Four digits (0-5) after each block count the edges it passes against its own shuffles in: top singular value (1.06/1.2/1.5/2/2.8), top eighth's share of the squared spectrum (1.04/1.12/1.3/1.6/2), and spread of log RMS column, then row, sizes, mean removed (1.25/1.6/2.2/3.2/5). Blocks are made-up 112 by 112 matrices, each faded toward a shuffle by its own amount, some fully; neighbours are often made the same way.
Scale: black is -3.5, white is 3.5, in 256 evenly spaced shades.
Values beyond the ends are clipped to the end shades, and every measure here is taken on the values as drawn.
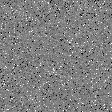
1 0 0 0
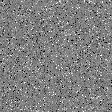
2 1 0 0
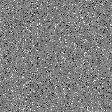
2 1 1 0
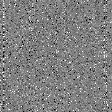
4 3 2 0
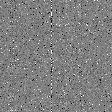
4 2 1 0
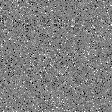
3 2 0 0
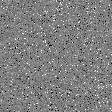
0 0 0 0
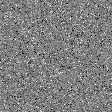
2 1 0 0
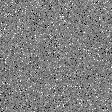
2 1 0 0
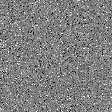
3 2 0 0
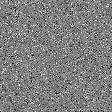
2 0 0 0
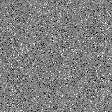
3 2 1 1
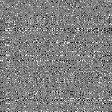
4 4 2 3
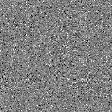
4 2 1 1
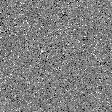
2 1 0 0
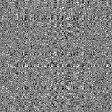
5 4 3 3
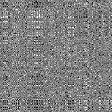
5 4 3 3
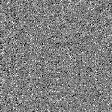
4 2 1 1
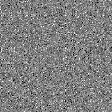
4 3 1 1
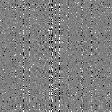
5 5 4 2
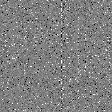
3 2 2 0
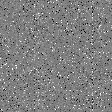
3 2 1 0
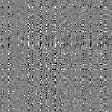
5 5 4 3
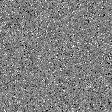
2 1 0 0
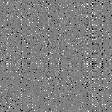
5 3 2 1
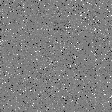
2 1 0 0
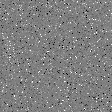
0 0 0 0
